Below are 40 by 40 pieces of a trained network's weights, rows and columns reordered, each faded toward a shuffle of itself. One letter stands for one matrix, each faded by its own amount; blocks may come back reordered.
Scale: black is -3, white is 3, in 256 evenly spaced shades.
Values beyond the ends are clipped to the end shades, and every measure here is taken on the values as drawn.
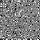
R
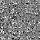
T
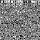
R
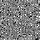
T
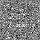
T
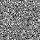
T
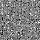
T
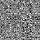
R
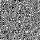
R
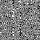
R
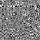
R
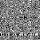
R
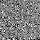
T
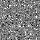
T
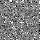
T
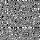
R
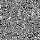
T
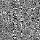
R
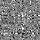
R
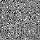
T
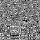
R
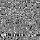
R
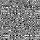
R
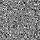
T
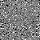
T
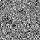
R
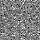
T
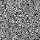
T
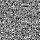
R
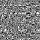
R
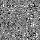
T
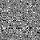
R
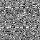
R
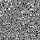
T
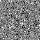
T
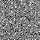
T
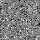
T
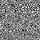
R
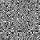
R
